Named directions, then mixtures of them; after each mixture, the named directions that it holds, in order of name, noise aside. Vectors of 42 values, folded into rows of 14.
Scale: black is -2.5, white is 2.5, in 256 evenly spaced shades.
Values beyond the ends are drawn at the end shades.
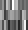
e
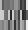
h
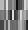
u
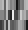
u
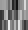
e, h, u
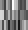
e, h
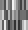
e, h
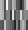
e, h, u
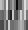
u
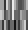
e, h, u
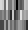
u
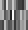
e, h, u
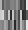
h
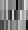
u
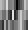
u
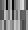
e, h, u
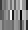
e, h, u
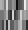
u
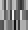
e, h, u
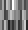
e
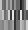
h, u
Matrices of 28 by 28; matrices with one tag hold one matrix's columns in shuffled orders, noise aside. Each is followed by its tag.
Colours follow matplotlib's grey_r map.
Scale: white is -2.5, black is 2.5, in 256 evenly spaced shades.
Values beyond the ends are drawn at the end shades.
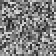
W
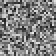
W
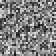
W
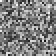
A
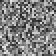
W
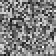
W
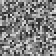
W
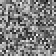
A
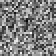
W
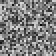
A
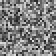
A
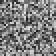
A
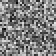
A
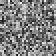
A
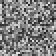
A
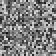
A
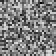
A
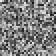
A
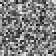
A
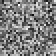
A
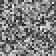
A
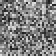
A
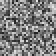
A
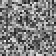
A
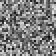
A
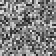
A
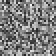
A
